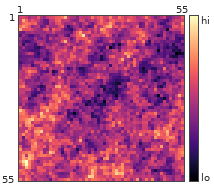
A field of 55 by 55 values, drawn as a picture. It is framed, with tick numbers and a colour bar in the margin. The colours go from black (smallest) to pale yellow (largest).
The halves do not mirror each other. On average the colour sits 50% of the way up the scale. The bottom left is the ninth with the highest average. No regular stripes run through it. The texture is blotchy.
